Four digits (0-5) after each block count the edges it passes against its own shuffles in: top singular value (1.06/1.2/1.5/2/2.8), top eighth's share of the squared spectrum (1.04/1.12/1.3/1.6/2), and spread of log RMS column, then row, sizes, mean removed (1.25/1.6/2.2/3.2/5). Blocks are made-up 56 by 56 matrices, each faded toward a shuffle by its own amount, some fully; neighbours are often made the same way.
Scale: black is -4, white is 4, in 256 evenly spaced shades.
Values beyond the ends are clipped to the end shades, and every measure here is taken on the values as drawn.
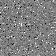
1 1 0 0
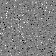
0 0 0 0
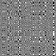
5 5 3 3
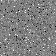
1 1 0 0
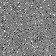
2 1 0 0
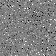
1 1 0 0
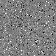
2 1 0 0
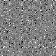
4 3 2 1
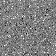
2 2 0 0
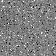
2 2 0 0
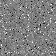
1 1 0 0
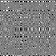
4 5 2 3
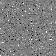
2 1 0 0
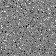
0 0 0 0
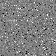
0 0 0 0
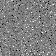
0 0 0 0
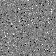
1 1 0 0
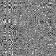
4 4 2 1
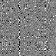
4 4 2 1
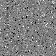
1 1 0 0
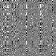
4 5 3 1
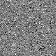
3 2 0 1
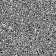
0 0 0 0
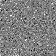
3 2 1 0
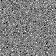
2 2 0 0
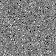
1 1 0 0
